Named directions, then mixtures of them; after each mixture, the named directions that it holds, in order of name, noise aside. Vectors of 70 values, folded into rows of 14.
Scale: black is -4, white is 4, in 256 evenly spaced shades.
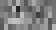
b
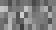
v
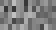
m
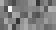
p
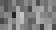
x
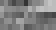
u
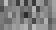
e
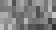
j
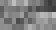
u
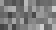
j, m, p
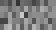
e, v, x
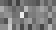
v, x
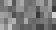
j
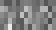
v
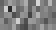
m, p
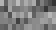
e, p, u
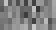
e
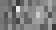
b, x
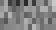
e, u, v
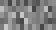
m, v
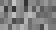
m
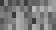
e, u, x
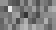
e, p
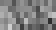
j, v
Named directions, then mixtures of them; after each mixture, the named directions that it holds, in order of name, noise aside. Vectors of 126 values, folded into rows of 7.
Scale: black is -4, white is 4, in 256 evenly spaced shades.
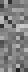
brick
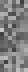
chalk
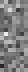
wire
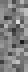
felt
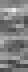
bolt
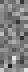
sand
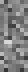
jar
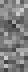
bolt, chalk, jar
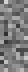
jar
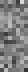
jar, sand, wire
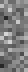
felt, wire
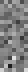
sand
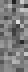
felt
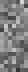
chalk, felt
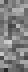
bolt, jar
